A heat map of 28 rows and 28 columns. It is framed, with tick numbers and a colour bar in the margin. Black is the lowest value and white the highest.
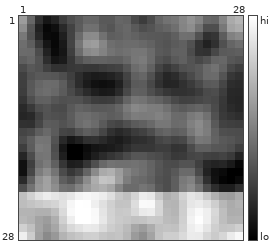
Lone odd cells: none. Average level on the scale: 40%. Stripes: none. Seam: horizontal, 80% of the way down, the bottom part higher.
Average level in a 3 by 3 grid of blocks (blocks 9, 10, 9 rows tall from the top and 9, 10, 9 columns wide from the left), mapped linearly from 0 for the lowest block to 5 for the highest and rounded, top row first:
0 1 1
0 0 0
5 5 4
